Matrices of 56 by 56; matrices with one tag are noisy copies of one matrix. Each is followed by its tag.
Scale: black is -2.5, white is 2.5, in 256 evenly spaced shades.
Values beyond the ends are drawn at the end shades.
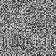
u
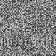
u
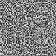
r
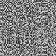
r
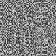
r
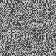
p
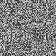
p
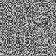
r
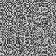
r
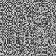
r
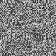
p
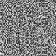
r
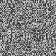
p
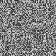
p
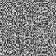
r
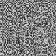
r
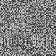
u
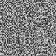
r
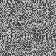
p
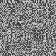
p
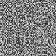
r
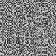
r
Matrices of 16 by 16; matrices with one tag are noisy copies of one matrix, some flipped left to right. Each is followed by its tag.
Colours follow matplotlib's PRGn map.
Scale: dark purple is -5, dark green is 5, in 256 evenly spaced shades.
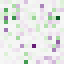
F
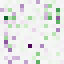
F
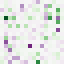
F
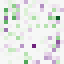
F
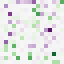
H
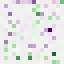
H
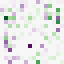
F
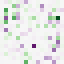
F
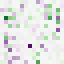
F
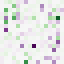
F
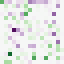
H
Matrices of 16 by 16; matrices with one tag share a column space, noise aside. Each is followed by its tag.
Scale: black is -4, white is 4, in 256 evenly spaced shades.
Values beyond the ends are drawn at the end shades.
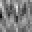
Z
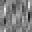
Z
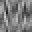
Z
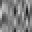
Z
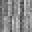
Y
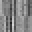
Y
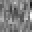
Z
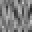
Z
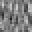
Z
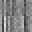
Y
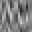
Z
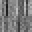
Y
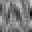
Z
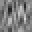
Z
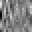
Z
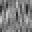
Z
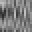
Z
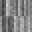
Y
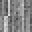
Y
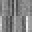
Y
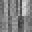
Y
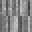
Y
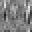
Z
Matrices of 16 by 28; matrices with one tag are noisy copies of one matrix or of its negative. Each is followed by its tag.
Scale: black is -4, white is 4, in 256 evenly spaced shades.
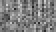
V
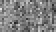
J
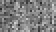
J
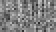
V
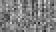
V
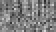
V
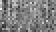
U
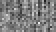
V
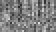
V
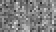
J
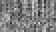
V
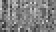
U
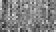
U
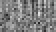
V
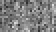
J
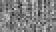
V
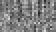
V
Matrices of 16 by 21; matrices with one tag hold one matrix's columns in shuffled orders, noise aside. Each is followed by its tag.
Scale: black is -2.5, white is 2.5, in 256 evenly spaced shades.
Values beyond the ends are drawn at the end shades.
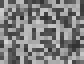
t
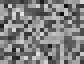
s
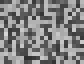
t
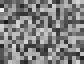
s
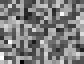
t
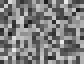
t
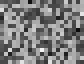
t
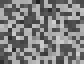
s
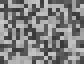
t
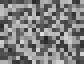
s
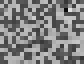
s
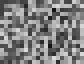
t
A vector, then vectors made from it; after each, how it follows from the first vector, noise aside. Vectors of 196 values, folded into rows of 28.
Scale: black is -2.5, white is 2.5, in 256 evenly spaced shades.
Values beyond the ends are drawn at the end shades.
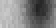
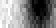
scaled up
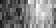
negated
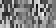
sign-scrambled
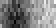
reversed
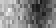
copied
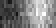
negated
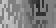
partly zeroed
